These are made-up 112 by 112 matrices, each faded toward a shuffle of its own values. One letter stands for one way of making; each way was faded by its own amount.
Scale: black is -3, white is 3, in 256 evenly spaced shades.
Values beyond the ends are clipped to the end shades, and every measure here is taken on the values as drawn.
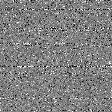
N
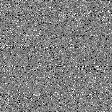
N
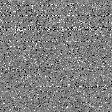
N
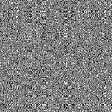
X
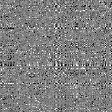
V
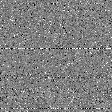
N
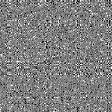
X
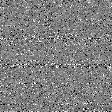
N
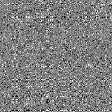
X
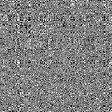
X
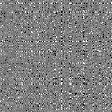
V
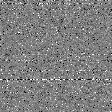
N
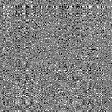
X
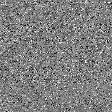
N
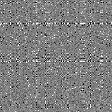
V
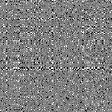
V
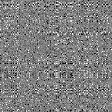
V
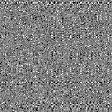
X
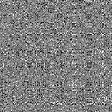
X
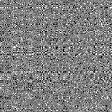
X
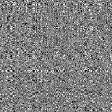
X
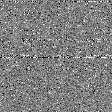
N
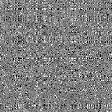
X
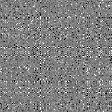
V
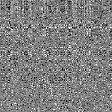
X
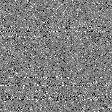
N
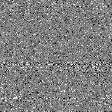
N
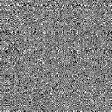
X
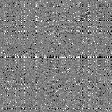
V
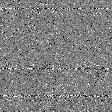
N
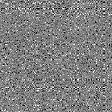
X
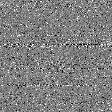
N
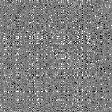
V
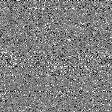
N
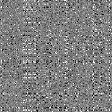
V
